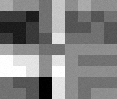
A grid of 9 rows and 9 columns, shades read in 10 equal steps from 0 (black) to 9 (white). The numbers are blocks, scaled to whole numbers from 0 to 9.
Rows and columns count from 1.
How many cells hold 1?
4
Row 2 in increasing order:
1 2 2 3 3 4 4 4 7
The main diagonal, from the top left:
6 2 2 3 4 5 5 4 5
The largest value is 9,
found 4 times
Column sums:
43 38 37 29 66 40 39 39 38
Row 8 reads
4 3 3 0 8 5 4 4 4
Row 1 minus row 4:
4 4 3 1 -1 1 2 1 2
